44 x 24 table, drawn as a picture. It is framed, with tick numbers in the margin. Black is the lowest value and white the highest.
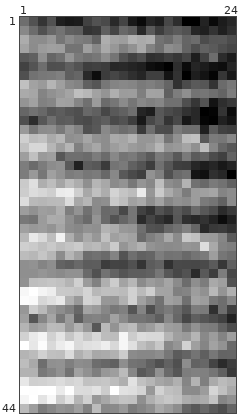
Histogram: bell-shaped. Slope: up to the bottom left. Grain: streaks across. Average level on the scale: 50%. Ninth with the lowest average: top right. Stripes: horizontal, repeating 8 times. Ninth with the highest average: bottom left.
